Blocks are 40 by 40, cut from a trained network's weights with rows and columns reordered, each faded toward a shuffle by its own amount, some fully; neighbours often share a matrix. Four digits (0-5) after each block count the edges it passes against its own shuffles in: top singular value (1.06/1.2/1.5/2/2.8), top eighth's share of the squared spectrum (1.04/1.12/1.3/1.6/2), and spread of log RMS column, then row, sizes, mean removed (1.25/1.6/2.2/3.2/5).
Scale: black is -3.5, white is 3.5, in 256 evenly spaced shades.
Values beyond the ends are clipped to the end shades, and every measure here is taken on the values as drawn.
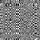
4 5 3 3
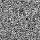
3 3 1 0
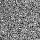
0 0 0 0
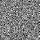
3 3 1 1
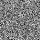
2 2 0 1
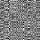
4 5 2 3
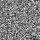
0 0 0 0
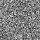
2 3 1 0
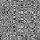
4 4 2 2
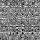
3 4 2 2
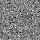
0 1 0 0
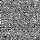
2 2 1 0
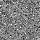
0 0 0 0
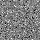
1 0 0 0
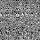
3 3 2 1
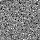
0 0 0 0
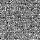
2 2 0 0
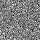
1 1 0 0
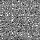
2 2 1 0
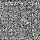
3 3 0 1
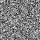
0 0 0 0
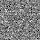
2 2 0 0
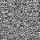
3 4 1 1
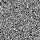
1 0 0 0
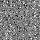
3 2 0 1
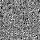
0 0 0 0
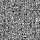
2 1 0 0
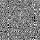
3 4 1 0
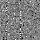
2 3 1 0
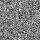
1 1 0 0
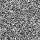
2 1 0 0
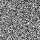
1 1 0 0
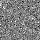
1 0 0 0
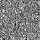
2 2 1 0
